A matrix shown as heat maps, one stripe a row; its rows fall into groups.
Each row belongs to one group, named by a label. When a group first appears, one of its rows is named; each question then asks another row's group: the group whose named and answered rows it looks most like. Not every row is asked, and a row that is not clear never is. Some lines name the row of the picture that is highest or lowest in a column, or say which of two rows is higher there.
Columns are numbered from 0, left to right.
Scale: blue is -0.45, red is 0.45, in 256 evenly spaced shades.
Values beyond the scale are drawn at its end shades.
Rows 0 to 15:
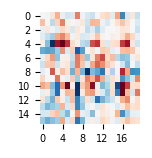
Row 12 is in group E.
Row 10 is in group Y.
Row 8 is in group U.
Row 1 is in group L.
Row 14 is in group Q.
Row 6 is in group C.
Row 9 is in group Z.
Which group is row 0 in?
Q
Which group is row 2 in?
U
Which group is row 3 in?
L
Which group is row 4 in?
L
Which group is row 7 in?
C
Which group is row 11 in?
Y
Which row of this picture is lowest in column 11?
12
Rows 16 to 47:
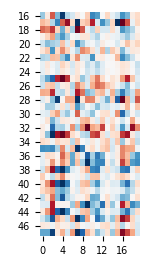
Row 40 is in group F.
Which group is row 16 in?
F
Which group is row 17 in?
Y
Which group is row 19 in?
F
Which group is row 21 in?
Z
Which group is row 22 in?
Q
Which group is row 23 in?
U
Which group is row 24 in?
U
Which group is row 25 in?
L
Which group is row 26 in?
C
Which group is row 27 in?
C
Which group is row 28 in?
Y
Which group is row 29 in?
E
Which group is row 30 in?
Q
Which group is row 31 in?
Z
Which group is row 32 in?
Z
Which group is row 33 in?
L
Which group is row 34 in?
Q
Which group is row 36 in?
U
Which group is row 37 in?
U
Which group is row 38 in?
F
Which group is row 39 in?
L
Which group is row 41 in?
F
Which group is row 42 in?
F
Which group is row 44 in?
F
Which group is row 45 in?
E
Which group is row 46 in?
Q
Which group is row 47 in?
E
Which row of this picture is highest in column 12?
32
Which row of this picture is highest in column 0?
18
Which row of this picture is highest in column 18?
32
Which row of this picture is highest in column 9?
32
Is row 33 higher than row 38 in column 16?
Yes
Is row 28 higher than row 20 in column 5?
Yes
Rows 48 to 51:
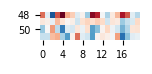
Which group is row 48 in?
L
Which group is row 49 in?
Z
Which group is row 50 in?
F
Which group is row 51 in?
Q
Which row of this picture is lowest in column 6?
50
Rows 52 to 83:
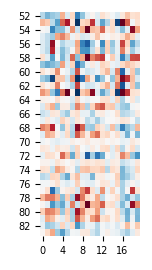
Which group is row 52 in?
E
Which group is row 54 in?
Z
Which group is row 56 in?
U
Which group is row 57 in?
U
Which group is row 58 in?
Z
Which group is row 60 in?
Q
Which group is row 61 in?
E
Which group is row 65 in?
C
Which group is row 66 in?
Q
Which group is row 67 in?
U
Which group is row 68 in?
C
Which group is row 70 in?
Z
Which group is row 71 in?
Q
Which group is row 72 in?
U
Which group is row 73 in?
Z
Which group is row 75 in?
Q
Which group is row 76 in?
Q
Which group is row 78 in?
C
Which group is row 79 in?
Z
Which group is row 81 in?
C
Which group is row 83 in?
F
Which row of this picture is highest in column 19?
58
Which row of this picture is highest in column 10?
63
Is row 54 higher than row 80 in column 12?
Yes
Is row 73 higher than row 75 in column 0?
Yes
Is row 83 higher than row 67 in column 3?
No
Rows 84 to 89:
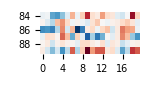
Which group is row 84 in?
Z
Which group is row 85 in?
L
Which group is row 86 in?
E
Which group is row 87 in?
U
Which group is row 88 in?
Z
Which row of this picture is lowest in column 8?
86
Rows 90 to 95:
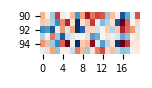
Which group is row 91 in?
Y
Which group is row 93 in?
F
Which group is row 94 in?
Y
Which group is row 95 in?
C
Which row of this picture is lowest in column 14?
92
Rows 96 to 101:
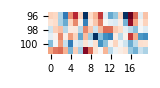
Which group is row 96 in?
Y
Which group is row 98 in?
C
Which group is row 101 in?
C
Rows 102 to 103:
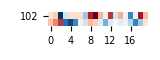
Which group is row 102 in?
Z
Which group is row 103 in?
F
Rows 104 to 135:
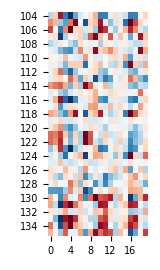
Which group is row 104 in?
F
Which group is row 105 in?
Y
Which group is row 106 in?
L
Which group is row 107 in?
Z
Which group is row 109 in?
Z
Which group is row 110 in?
Q
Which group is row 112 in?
F
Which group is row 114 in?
C
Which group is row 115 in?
Z
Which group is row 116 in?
F
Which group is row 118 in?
Y
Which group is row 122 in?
C
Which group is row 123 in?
F
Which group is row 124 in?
Y
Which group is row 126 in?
Q
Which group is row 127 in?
E
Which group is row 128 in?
U
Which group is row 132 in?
Z
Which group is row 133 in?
L
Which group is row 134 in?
L
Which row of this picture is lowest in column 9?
113
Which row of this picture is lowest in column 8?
129
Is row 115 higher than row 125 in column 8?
Yes
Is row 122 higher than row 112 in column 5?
Yes
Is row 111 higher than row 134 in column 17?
No
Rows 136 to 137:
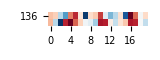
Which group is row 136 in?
Y
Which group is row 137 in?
L
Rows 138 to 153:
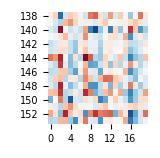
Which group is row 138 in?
Z
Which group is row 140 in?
U
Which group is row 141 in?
Q
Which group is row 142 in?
Q
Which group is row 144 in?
C
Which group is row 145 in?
U
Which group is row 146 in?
Q
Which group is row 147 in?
C
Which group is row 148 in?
U
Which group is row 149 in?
C
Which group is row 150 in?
F
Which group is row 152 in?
Z
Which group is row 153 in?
Q
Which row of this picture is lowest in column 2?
138
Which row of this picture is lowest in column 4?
150
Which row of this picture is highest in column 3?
152
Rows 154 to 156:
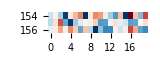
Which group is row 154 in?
Y
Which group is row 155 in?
F
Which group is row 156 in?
U
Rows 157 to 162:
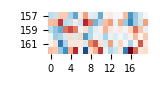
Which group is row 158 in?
C
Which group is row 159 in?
L
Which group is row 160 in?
E
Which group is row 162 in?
Y
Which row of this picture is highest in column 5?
162
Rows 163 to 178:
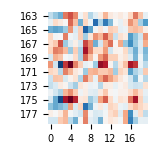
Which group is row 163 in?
L
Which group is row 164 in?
U
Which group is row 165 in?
E
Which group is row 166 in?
Z
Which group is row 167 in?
C
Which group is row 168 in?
C
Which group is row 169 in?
C
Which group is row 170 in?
L
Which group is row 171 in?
Z
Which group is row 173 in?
Q
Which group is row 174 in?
L
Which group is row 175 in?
L
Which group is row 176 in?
E
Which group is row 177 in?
Q
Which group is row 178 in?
Q
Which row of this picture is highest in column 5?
175
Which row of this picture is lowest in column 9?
164
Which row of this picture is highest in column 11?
170
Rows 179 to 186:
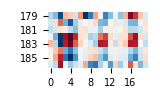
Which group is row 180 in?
F
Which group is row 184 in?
F
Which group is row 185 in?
F
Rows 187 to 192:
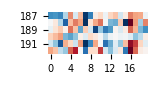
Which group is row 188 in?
Y
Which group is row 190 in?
F
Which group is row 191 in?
E
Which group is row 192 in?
Y
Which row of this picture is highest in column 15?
191
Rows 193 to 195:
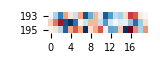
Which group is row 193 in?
E
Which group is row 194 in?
F
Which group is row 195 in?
Y
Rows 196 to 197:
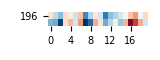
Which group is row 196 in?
E
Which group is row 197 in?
E
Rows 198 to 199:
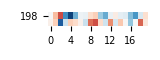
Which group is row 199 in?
Z
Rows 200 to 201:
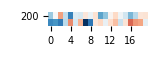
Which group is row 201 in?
E
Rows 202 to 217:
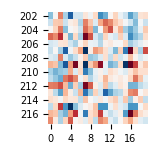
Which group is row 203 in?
C
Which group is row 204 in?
C
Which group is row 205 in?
C
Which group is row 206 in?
Q
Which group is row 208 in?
U
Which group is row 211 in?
L
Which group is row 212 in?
C
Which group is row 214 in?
Q
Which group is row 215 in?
F
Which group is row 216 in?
Y
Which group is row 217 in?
L
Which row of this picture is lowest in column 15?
209
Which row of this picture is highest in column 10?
209
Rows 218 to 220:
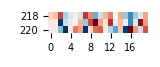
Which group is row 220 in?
Y
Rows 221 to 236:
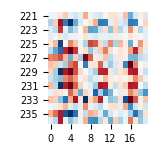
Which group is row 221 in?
Q
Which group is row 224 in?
U
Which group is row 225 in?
Z
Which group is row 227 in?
C
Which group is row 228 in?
Y
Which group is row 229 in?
L
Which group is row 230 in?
L
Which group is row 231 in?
L
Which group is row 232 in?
U
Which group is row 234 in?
Q
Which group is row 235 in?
F
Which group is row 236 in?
U
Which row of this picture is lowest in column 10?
222
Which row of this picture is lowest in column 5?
235
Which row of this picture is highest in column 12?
225
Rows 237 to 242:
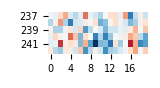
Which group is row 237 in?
Q
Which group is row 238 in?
F
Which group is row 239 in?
E
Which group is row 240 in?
U
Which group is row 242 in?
E
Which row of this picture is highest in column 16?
241
